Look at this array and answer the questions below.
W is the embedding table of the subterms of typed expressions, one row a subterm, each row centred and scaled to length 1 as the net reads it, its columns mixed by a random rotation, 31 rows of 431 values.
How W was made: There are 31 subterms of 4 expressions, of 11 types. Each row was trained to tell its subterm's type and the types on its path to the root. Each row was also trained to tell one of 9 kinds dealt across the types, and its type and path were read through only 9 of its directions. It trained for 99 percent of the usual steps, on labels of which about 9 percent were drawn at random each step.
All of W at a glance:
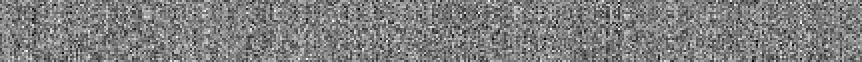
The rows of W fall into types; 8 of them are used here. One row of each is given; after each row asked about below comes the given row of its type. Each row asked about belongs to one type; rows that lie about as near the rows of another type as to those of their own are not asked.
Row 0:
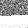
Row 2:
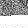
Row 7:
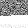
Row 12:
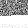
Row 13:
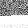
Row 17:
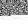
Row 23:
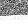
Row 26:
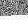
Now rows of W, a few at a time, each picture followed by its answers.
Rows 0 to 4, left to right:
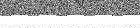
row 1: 17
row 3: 23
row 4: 7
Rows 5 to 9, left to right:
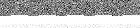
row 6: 23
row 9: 23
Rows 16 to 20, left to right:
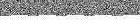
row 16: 7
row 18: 17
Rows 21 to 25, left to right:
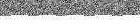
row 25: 0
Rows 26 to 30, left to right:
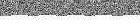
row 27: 7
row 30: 26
